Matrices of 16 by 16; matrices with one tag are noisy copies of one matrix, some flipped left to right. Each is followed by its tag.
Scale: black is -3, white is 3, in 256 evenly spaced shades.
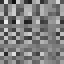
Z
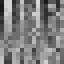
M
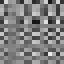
Z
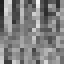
M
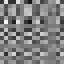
Z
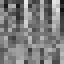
M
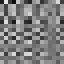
Z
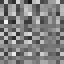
Z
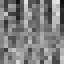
M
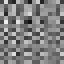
Z
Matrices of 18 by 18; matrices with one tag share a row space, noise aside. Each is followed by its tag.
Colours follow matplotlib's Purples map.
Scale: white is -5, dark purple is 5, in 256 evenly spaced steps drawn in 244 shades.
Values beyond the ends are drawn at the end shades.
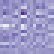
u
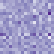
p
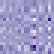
p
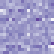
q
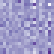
p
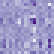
p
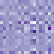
p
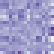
q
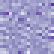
q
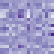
q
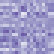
u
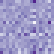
p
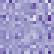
p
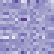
u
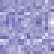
q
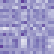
u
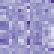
q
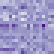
u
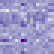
u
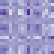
q
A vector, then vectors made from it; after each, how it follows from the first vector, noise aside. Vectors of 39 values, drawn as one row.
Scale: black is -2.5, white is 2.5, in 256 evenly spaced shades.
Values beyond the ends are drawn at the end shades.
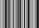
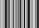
copied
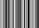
copied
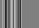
partly zeroed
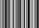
copied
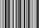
copied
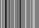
partly zeroed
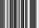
negated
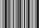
copied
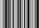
copied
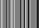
partly zeroed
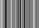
partly zeroed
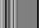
partly zeroed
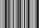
copied
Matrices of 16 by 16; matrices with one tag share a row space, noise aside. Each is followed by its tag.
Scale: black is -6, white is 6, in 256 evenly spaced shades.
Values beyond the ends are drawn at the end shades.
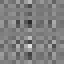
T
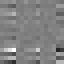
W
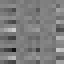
W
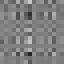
T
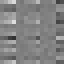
W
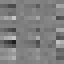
W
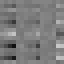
W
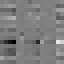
W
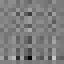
T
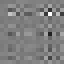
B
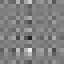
T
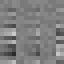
W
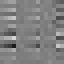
W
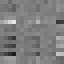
W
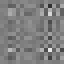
B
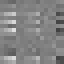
W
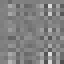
B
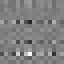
T
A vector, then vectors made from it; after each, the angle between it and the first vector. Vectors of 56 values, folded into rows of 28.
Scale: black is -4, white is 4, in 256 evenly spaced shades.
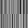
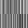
nearly opposite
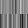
partly opposed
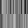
orthogonal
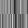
partly opposed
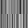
nearly parallel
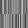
partly aligned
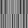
nearly parallel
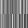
nearly opposite
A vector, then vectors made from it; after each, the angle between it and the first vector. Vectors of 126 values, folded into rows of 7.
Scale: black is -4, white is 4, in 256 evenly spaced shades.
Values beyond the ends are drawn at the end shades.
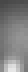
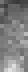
nearly parallel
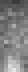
nearly parallel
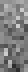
partly opposed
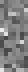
orthogonal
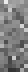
partly opposed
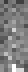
partly aligned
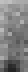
nearly opposite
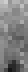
nearly opposite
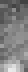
nearly parallel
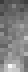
nearly parallel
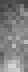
nearly parallel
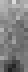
nearly opposite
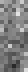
partly opposed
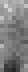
nearly opposite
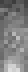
nearly parallel
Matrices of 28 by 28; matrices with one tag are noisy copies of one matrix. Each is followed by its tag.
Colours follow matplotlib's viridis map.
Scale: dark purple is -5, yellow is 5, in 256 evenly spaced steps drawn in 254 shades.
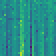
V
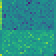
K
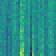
V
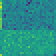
K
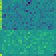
K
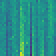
V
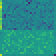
K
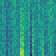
V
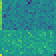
K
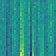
V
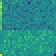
K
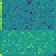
K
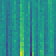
V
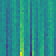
V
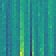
V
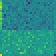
K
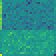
K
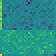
K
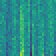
V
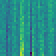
V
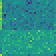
K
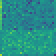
K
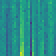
V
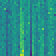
V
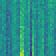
V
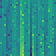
V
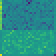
K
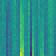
V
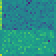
K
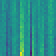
V
